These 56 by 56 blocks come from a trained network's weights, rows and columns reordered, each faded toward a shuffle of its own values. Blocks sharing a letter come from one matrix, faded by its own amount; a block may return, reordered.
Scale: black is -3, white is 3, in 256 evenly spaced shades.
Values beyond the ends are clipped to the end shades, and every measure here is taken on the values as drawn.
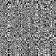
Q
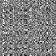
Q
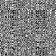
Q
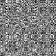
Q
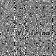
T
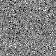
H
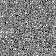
H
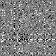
T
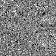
H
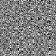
Q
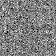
H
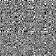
T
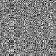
Q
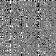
T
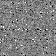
H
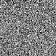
H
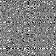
T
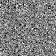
H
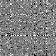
T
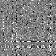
T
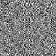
Q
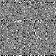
T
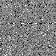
H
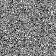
H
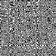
T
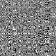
T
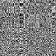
Q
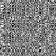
Q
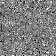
H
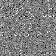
H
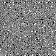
H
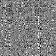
T
